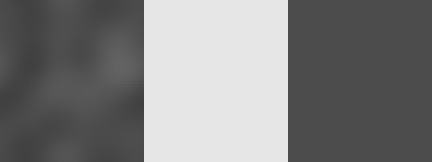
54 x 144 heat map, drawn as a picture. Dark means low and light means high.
It is made of 1 by 3 panels. Panel 1,1: low, smooth, faint in contrast. Panel 1,2: very high, flat. Panel 1,3: low, flat.
